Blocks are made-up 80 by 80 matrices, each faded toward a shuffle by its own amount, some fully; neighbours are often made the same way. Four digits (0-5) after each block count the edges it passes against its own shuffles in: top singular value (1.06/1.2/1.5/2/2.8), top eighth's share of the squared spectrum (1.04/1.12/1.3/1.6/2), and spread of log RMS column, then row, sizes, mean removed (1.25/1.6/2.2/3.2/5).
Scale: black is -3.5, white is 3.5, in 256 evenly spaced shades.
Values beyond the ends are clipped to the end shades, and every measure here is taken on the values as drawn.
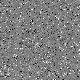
2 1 0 0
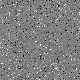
2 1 0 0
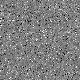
3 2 0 1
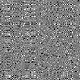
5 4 2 2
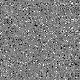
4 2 1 1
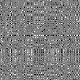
5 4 3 3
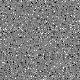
3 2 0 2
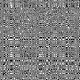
5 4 3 3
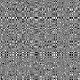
5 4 3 3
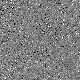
0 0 0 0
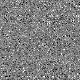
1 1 1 2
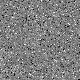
0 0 0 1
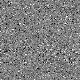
1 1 1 2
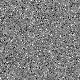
0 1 0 0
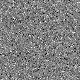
0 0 0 1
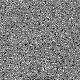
2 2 0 0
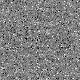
3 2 0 1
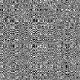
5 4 3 3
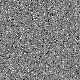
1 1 0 0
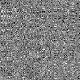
4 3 2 2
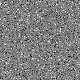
1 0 0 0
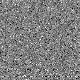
1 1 0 2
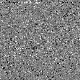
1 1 0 2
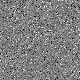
0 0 0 0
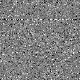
2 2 0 2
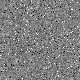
0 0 0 0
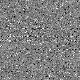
1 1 0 2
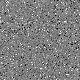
0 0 0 0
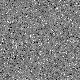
0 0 0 0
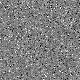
0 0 0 0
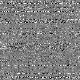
2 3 0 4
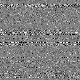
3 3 0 4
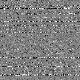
2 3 0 4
